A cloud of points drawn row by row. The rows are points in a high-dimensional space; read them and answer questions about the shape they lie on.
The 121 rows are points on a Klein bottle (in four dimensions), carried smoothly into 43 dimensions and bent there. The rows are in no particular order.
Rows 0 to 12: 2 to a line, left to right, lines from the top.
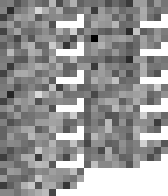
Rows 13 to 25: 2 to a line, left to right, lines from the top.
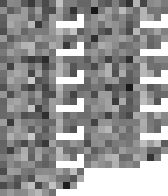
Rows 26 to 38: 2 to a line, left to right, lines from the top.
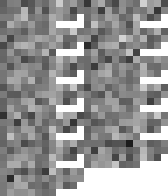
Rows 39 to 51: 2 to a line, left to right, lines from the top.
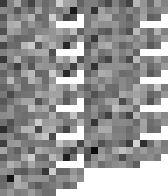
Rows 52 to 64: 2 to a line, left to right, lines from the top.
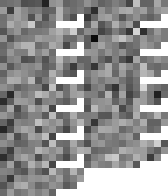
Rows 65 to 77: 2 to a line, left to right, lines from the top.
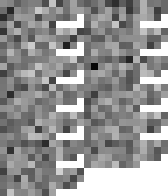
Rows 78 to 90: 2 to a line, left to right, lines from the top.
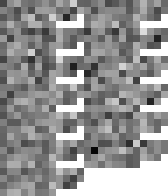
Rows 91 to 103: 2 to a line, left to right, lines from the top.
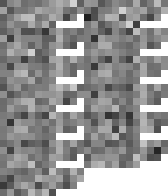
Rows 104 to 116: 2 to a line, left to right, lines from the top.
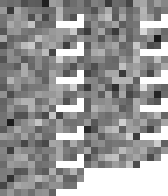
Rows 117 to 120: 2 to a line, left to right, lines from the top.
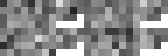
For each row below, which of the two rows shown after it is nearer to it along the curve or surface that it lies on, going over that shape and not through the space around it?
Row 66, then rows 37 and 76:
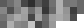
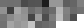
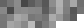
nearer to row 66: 37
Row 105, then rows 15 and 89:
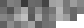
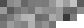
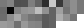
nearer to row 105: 89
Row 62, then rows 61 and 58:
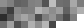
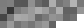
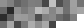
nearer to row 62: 58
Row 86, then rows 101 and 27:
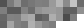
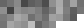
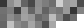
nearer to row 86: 27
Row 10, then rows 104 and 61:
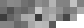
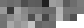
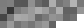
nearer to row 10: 61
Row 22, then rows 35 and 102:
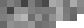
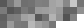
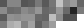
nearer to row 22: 102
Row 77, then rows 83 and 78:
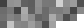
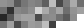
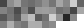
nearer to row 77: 78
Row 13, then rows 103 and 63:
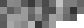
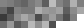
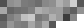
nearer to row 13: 63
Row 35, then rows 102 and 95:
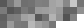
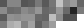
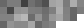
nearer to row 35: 102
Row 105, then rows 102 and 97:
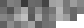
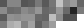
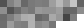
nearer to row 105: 102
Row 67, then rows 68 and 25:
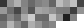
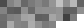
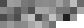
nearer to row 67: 25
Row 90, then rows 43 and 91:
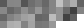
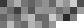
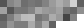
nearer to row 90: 91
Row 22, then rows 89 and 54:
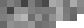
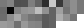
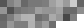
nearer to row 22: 89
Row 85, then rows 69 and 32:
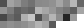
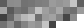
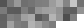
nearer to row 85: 69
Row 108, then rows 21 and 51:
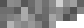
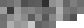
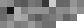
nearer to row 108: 21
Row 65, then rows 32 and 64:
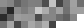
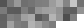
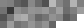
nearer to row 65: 64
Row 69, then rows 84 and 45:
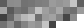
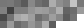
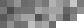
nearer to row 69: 84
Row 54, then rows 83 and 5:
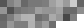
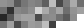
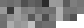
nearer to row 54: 83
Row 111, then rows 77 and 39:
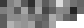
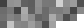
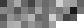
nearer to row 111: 39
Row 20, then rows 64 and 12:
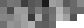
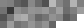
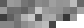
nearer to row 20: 64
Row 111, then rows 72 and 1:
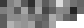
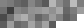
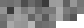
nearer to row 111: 1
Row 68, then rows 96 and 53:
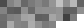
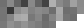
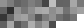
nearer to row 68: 53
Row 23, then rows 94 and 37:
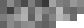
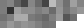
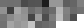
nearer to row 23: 94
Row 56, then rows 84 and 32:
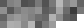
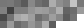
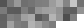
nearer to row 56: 32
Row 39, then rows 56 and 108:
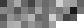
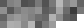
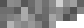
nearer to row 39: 56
